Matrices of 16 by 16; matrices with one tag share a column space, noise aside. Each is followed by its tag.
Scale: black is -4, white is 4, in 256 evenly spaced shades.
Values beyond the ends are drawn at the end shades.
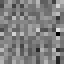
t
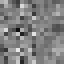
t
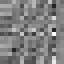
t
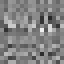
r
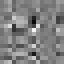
r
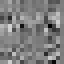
r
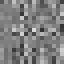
t
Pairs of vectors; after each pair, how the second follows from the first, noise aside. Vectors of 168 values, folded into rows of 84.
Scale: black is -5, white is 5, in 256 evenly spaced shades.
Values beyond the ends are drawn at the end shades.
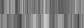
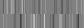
partly zeroed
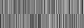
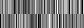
scaled up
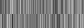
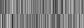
copied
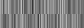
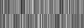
sign-scrambled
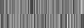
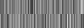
copied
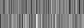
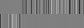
partly zeroed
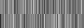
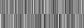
sign-scrambled
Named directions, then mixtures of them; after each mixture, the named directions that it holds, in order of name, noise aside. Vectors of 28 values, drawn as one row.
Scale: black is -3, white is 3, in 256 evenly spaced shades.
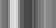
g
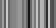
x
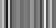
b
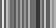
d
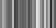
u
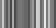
b, u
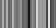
u, x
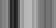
g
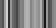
b, g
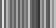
d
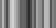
g, u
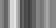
g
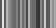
d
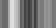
g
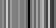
x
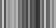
d, g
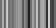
x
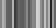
u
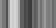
g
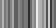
u, x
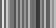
d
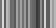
d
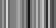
x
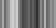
d, g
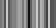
x
